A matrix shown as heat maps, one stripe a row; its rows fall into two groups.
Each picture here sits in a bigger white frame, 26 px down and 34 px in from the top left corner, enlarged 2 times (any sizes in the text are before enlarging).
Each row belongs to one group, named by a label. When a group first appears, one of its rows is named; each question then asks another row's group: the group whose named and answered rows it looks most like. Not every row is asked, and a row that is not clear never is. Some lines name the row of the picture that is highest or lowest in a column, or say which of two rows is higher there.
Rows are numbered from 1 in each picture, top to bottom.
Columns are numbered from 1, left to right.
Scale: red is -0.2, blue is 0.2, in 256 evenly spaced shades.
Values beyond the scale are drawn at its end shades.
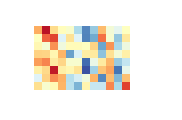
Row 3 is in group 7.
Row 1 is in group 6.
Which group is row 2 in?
6
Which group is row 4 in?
7
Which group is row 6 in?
6
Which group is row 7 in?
7
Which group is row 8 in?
7
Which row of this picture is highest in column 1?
7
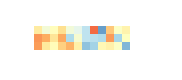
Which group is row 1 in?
7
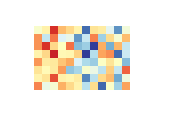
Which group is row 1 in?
6
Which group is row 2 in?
7
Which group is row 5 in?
6
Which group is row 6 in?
7
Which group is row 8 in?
7
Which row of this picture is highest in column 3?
8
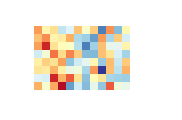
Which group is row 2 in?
6
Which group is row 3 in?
6
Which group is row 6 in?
7
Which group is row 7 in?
6
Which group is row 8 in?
7
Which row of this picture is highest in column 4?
1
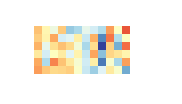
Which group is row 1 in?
7
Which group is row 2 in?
7
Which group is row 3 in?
7
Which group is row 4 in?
7
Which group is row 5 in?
7
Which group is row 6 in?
6
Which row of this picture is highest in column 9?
3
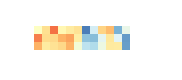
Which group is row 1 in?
6
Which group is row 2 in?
6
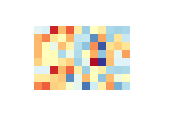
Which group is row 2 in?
6
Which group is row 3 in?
7
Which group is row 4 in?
7
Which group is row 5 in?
7
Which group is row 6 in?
6
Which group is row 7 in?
7
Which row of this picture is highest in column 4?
4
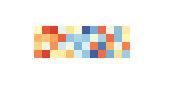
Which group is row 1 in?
6
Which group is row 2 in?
7
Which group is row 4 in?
6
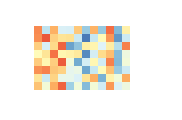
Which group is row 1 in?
7
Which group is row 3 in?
7
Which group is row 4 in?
6
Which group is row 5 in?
7
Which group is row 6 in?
6
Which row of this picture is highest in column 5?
3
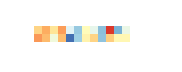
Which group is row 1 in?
7
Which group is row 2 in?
7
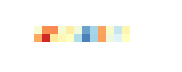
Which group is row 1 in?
6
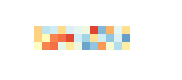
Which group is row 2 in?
6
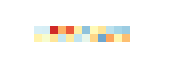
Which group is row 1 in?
6
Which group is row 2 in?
7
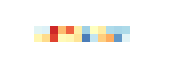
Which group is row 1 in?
6
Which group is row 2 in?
6
